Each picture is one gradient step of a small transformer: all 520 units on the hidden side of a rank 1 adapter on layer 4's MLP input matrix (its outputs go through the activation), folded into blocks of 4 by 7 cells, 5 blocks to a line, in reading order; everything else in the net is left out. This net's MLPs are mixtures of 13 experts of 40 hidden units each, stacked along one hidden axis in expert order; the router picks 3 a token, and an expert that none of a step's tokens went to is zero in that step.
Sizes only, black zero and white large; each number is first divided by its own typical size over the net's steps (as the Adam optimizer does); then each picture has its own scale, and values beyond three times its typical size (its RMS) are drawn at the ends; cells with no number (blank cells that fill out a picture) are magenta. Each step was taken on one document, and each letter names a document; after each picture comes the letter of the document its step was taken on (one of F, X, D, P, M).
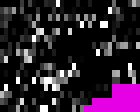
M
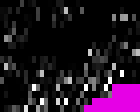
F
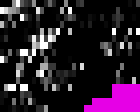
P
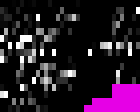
P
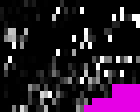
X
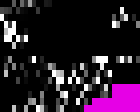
X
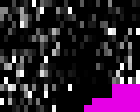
P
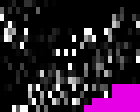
X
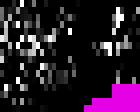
P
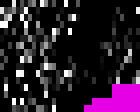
P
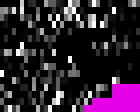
M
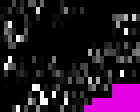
F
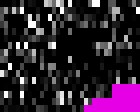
M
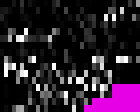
X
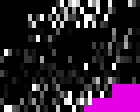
M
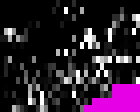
X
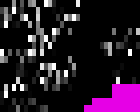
P
